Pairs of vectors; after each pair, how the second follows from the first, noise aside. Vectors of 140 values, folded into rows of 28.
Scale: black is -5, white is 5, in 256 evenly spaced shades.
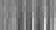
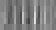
wrapped around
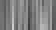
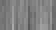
shrunk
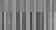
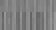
shrunk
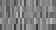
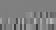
partly zeroed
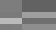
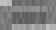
wrapped around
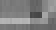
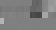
partly zeroed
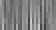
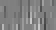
partly zeroed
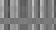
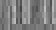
wrapped around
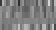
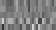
wrapped around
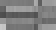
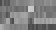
wrapped around
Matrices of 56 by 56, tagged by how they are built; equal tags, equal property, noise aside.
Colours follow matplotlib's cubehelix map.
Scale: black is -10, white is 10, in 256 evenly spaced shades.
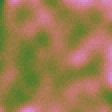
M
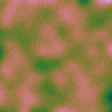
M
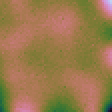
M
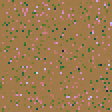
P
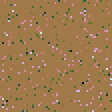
P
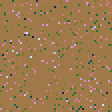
P
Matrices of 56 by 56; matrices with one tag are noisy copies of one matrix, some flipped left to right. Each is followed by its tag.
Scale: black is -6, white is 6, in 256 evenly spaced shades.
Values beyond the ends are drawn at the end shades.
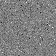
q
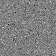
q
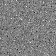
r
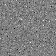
r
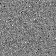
r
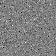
r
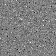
r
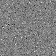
q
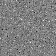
r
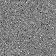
q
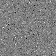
q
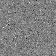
q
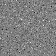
r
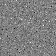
r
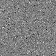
q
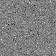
q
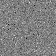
q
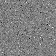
q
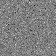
q
